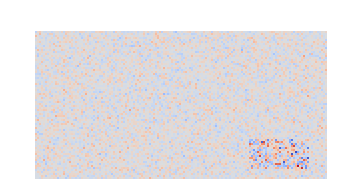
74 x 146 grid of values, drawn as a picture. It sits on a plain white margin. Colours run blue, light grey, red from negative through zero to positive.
No overall slope runs across the table. In the bottom right lies a patch that is rougher than the rest. Neither half mirrors the other. On average the colour sits 50% of the way up the scale. There are no regular stripes. No row or column stands out. The bottom right is the roughest part.
